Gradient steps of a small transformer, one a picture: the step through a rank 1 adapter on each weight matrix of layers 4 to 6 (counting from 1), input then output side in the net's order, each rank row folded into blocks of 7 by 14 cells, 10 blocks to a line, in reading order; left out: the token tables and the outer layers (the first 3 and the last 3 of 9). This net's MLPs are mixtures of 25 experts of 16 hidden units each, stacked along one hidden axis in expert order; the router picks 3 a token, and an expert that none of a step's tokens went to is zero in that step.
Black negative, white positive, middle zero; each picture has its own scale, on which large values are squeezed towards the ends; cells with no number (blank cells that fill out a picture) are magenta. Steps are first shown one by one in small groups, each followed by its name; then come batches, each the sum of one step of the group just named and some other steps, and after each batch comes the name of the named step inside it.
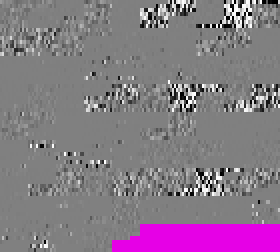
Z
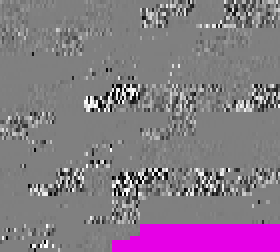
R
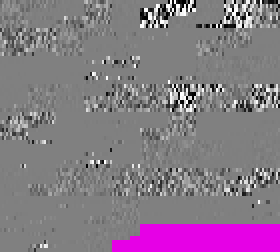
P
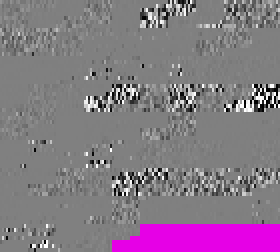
R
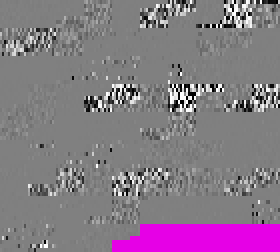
P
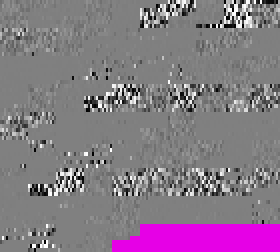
R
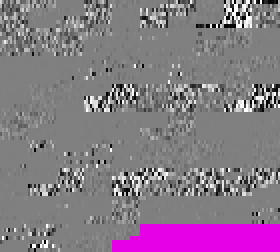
R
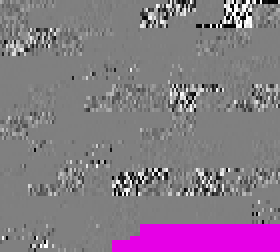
R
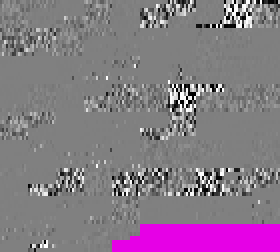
P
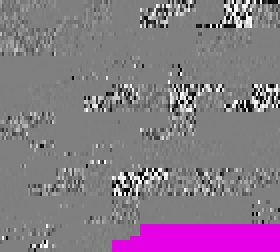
P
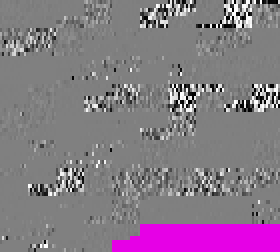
P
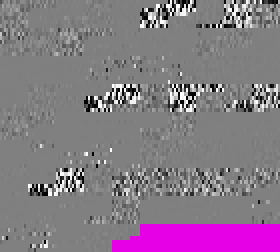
P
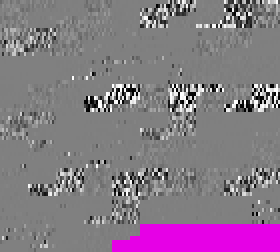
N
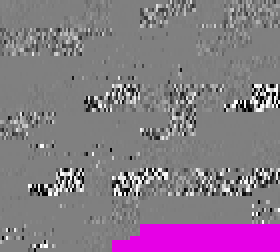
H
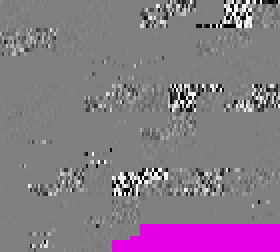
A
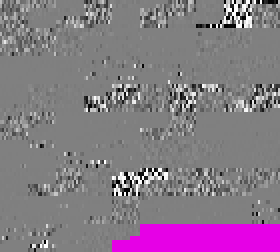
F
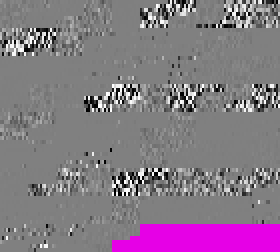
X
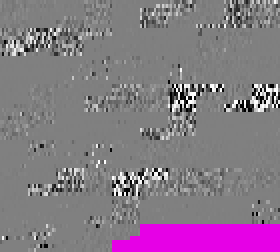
A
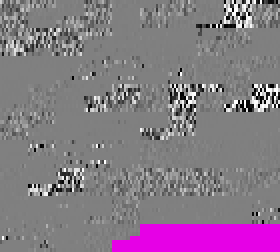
F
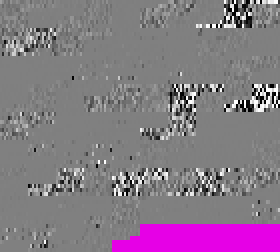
H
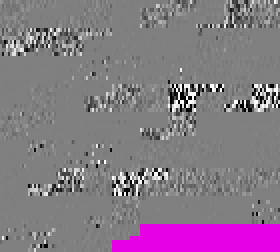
A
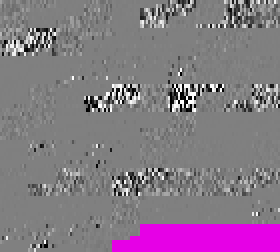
X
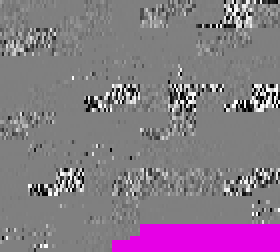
H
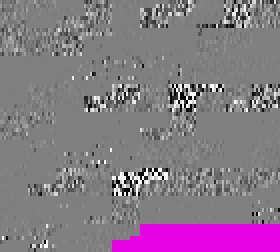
F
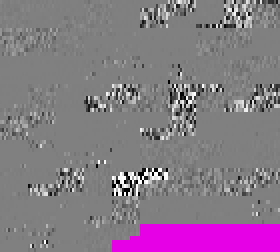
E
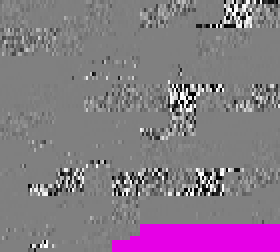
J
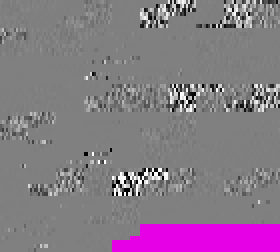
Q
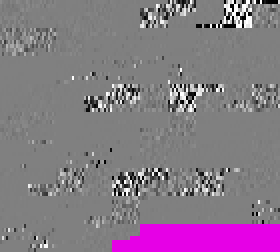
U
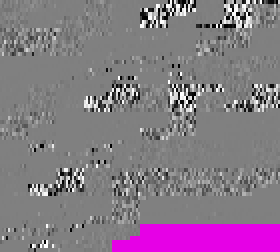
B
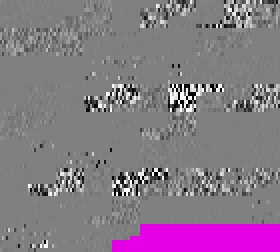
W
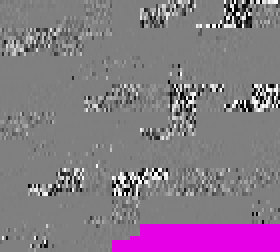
E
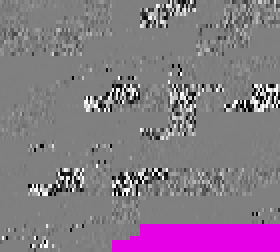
B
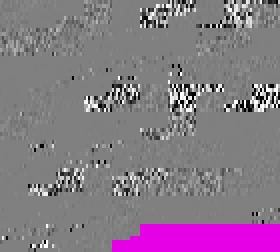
B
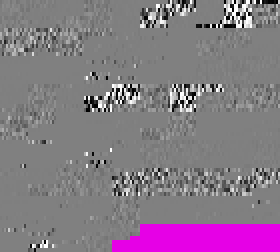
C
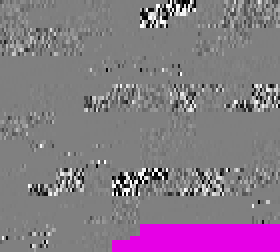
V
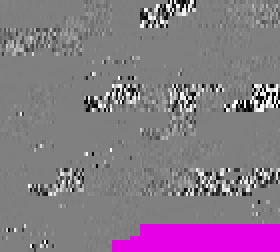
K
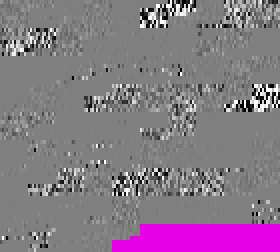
V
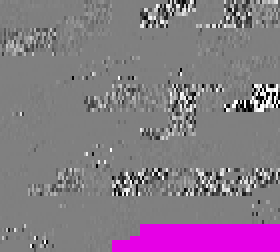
K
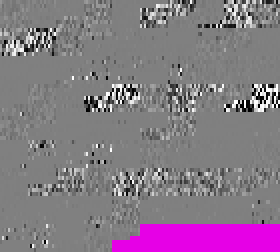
C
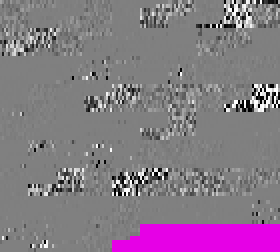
C
